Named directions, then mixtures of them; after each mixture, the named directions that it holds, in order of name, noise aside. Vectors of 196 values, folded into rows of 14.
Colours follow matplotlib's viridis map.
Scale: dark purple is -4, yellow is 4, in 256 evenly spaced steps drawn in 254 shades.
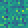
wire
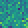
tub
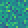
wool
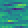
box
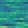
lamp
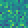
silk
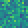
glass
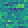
box, wool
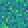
wool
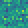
glass, lamp, wire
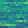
lamp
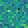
silk, tub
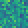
glass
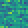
glass, lamp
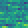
lamp, tub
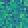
glass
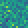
silk, wool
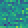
lamp, wire, wool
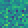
glass, silk, wire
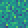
wool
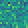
lamp, tub, wool
